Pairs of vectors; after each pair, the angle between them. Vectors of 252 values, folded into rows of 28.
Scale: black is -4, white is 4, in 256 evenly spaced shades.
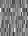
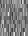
partly opposed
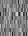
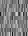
nearly parallel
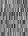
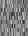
nearly parallel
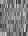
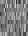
nearly parallel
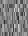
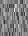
nearly parallel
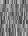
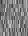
orthogonal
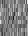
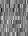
partly opposed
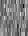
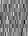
orthogonal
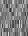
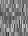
partly opposed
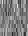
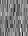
partly opposed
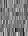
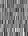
nearly opposite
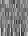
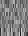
nearly opposite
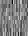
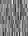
nearly opposite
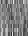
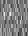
orthogonal
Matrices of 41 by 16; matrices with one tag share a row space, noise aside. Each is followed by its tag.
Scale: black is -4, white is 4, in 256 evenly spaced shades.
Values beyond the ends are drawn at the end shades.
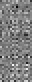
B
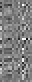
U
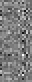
U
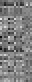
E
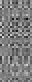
B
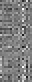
U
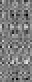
B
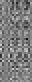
B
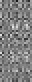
B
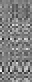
B
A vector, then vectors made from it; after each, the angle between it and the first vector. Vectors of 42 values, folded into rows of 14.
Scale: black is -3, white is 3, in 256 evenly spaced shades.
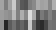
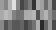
partly aligned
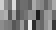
partly aligned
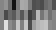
nearly opposite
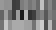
partly opposed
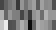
partly opposed
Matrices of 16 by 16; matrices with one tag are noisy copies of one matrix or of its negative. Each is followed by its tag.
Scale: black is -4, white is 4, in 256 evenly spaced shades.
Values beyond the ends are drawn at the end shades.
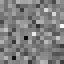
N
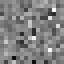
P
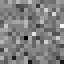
N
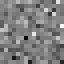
N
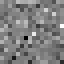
N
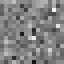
P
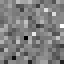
N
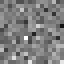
N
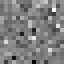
P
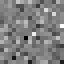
N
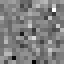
P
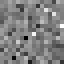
N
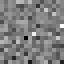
N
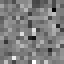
P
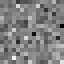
N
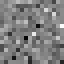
N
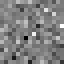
N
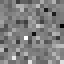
N
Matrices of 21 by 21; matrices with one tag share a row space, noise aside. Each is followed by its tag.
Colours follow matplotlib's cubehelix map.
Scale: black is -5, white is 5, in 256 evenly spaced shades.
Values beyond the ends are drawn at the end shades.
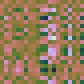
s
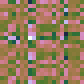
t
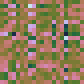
t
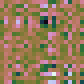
s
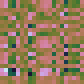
t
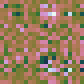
s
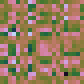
t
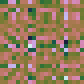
t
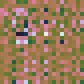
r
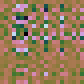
r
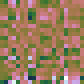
t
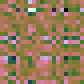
t
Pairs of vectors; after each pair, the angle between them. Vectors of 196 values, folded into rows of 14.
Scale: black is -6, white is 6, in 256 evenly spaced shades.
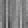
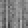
nearly parallel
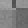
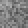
partly aligned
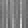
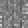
partly opposed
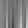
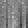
nearly opposite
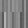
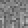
partly opposed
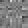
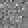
partly aligned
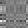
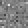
partly aligned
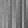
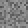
orthogonal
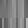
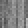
nearly parallel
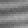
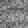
partly aligned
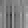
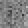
partly aligned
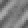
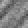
nearly opposite
